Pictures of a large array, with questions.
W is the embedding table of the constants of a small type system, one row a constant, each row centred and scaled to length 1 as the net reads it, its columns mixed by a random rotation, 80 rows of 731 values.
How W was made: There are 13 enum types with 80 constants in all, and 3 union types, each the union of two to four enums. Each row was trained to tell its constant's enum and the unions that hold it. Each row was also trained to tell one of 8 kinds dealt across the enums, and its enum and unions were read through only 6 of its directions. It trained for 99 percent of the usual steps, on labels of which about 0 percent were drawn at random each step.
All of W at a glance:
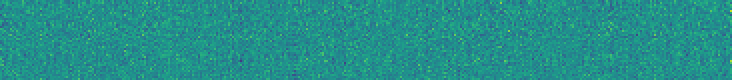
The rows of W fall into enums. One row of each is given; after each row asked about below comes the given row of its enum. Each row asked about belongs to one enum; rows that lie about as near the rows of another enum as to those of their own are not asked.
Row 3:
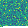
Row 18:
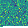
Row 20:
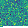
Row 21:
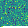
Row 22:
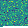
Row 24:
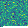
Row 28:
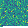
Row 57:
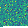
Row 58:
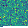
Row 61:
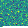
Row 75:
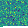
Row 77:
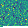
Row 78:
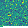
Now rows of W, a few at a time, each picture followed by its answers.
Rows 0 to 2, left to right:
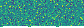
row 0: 21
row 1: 3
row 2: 3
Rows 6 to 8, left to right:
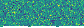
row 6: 75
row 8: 77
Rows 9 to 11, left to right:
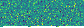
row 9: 57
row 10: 21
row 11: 21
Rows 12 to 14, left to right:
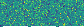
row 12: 28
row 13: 22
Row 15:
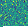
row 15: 77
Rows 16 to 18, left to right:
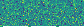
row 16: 78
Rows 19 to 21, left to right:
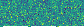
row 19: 57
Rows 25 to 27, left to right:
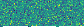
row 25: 58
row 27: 77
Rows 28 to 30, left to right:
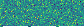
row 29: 28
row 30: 75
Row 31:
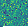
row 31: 22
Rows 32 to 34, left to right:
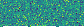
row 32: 3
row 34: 22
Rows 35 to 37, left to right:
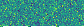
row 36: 20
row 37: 3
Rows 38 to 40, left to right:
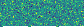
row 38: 22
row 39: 75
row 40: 77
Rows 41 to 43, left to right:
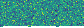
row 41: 24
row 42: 78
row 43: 18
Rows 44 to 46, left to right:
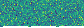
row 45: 78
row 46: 3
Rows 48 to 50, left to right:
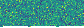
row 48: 75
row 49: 21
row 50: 57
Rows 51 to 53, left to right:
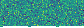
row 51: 77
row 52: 61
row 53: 78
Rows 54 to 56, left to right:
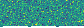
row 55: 22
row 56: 28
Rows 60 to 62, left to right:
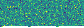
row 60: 21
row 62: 21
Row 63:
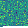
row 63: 58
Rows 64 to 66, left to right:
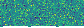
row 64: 28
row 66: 18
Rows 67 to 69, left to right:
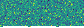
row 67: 78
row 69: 77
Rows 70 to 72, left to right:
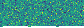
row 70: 18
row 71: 78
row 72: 28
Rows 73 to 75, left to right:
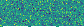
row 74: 22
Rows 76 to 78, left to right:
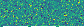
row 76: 58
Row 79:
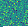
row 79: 58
